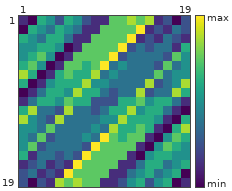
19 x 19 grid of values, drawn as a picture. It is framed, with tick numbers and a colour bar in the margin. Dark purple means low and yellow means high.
Overall the values sit about 50% of the way up the scale. Streaks slant up to the right. No overall slope runs across the table. The centre is the smoothest part. A half turn leaves it unchanged.
